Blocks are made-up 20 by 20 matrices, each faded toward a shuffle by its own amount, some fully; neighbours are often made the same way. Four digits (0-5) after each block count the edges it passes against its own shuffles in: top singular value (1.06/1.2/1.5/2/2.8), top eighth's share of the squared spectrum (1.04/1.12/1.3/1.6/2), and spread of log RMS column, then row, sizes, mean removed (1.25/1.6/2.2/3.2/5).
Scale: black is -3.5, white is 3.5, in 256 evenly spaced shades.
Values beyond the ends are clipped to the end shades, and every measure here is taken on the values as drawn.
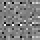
3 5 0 2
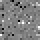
0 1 0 0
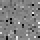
1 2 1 0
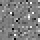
0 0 0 0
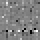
3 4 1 1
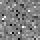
0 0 0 0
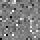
0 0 0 0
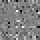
2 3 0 1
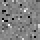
0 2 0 0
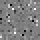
0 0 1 0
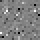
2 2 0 0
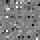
2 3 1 1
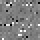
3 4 0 1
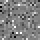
1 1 0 0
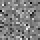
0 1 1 1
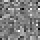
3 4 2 1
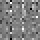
3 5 2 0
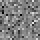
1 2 1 0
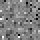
1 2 0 0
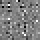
2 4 1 1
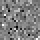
1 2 0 0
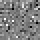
2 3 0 0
